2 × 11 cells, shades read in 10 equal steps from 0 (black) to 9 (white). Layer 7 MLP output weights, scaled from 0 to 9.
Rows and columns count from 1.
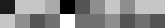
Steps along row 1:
up same down down up up up down up same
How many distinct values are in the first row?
6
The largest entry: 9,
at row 2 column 5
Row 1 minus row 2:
-6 2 4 2 -9 -1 1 2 2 3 4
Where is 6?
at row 1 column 4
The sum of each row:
55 51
